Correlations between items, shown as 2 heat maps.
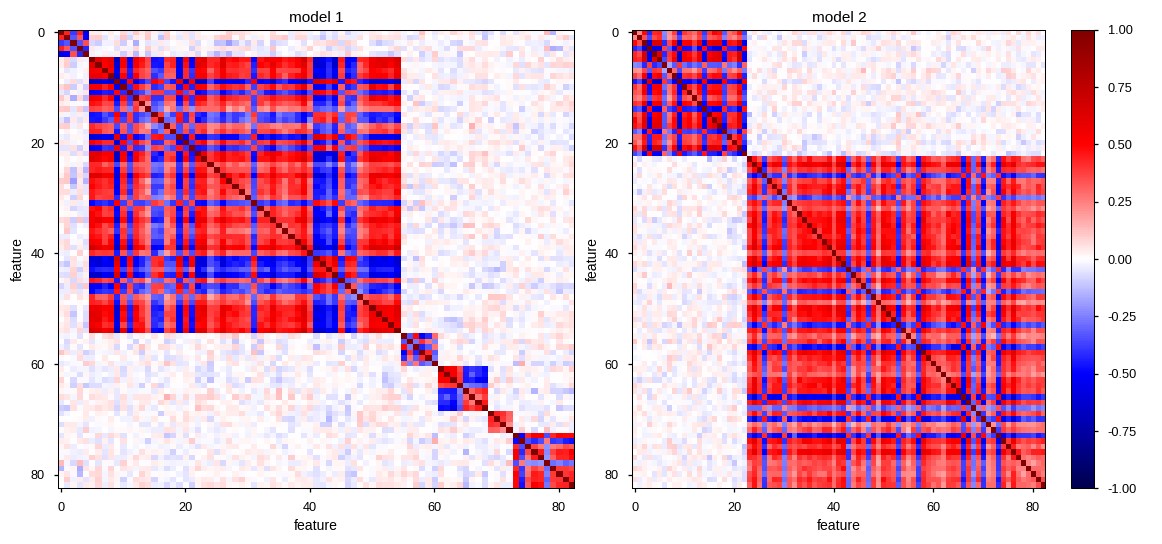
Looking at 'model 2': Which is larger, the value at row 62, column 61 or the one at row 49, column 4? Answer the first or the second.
the first
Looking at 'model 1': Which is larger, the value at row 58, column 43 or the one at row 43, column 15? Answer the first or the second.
the second
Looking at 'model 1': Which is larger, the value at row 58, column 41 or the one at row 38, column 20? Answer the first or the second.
the second
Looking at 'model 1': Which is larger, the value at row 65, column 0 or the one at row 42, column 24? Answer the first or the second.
the first
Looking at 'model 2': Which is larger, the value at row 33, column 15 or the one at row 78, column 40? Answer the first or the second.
the second
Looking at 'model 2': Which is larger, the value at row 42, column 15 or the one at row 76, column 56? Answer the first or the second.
the second
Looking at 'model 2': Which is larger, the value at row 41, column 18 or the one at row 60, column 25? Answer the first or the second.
the second
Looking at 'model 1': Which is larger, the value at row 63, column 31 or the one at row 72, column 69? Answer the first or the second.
the second
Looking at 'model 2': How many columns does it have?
83
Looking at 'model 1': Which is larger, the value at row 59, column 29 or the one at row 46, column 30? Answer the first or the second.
the first
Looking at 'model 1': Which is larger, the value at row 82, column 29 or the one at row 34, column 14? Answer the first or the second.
the second
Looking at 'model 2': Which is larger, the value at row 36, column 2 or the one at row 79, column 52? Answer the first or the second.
the second
